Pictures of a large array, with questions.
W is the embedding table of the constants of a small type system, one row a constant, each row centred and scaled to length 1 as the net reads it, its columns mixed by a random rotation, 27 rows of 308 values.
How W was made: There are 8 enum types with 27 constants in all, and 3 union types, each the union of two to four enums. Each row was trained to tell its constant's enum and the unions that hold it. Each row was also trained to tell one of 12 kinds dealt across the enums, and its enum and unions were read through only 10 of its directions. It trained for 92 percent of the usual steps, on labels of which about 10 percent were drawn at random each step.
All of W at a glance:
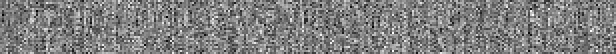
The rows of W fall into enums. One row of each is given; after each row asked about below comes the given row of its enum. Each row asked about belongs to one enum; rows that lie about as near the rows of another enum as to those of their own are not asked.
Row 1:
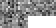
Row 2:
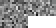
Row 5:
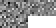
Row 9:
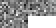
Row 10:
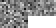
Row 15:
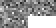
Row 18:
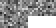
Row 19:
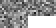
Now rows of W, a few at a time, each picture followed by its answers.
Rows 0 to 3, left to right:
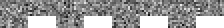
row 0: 2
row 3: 2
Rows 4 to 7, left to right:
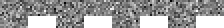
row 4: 9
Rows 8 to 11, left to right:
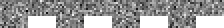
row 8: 18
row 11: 10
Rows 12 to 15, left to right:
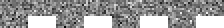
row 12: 9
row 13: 18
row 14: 1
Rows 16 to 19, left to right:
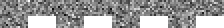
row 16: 1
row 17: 9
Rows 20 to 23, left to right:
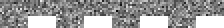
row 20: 2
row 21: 19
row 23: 18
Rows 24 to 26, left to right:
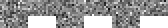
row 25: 1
